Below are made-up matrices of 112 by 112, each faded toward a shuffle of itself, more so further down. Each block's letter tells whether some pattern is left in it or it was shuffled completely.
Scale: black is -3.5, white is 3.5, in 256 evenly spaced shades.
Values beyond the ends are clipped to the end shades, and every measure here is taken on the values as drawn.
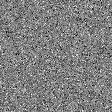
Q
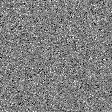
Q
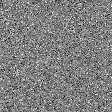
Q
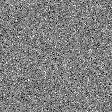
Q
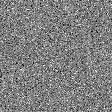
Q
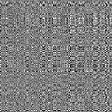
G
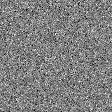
Q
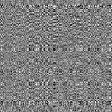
G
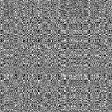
G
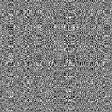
G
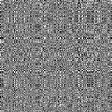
G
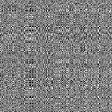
G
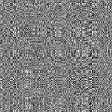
G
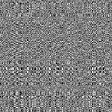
G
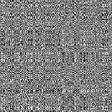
G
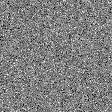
Q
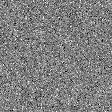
Q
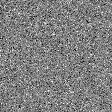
Q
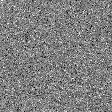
Q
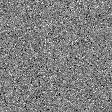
Q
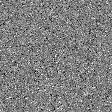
Q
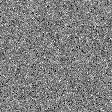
Q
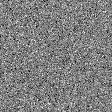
Q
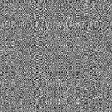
G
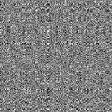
G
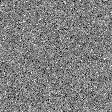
Q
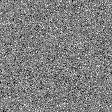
Q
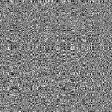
G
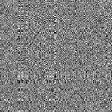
G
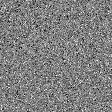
Q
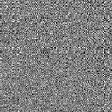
G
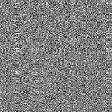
G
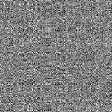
G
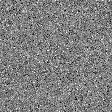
Q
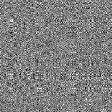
G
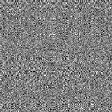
G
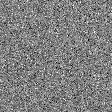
Q
